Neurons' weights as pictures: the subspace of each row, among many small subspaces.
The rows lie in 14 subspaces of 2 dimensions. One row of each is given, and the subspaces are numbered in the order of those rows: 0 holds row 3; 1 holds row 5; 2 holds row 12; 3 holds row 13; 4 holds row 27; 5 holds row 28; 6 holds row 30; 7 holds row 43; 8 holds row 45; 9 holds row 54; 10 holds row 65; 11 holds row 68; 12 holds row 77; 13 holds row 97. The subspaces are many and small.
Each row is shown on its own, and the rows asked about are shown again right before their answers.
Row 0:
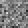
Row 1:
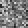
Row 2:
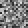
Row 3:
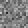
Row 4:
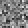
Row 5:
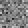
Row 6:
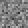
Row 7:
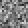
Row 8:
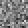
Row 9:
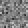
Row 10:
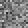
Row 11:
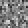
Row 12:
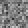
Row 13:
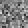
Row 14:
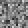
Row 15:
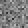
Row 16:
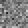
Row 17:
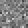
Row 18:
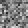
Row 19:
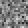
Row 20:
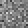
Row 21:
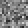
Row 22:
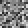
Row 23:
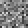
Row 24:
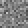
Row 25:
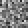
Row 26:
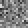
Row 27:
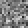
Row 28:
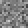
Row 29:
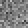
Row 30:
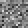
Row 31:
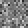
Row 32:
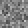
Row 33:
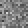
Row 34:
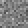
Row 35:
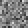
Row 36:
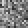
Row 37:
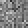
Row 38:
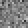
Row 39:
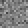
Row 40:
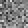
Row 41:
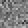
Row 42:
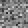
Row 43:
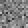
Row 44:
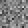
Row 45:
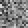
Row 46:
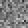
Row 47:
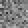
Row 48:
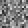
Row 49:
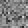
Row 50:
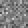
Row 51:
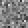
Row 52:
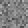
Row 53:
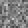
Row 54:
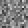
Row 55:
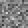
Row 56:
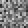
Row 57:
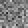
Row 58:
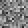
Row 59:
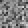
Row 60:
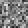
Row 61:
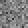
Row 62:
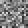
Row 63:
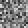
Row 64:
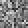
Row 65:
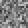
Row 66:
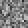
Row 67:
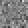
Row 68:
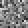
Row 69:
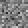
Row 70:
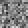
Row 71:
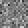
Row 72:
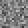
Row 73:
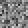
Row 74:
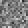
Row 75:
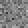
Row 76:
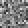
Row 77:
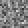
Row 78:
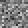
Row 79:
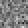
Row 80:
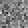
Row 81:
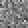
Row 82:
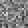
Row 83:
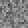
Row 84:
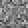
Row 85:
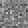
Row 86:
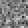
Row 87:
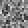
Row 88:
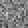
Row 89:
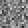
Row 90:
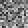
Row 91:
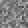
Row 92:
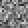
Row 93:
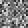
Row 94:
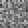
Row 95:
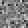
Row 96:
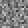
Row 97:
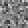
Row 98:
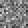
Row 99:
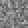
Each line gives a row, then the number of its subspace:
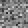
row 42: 6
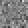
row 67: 1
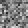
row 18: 2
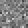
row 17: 7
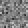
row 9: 11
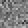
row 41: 4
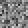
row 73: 13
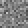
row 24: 13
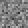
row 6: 6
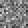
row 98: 11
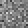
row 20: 7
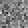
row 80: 3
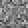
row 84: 5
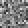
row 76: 13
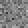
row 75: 1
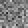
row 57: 5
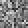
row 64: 12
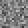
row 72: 12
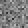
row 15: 9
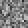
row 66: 3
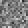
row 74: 0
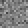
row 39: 13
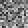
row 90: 5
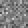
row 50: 11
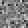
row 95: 11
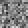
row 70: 2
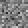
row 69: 6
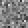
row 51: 1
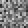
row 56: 0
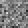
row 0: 2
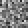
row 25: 0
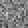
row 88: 10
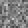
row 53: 2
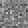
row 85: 6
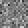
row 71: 8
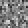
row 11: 13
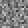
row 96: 12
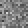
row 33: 3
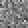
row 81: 1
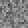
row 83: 9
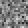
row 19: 4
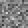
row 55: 6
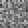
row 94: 0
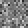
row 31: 8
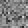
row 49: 4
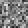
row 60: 2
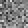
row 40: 7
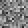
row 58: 12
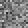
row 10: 3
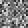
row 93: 8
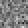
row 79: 4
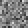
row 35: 0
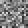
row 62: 5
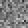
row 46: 7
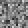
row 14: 13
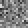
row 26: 11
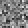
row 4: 7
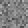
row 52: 8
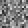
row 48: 9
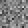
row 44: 9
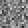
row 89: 9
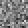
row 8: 7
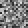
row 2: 11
